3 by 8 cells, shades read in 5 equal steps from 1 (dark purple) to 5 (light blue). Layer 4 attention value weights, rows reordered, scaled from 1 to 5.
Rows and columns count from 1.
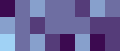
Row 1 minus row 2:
-3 0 2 0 0 -1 2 1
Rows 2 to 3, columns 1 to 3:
4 3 2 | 5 3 4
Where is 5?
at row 3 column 1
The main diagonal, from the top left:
1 3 4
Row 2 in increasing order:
2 2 2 3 3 3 3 4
